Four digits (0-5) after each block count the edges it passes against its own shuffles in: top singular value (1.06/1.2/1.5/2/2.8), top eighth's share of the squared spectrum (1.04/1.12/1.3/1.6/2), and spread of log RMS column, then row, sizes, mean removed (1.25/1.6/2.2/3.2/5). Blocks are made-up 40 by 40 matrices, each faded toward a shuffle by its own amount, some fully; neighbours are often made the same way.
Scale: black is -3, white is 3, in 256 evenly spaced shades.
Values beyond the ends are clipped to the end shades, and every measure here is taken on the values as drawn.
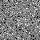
0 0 0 0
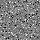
0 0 0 0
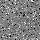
0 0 0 0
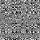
4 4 2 3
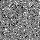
0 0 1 0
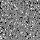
2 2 1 1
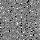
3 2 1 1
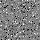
1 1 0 0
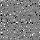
3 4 2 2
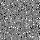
2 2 1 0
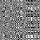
4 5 3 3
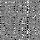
3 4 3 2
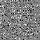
2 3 1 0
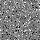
0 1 0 0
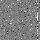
3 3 1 0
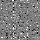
3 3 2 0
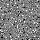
1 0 0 0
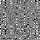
3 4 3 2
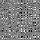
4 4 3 3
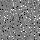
2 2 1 0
